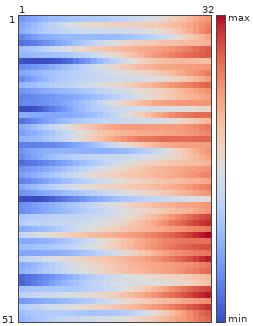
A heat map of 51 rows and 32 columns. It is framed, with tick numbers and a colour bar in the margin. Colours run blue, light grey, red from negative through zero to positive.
Grain: streaks across. Slope: up to the right. Ninth with the highest average: bottom right.
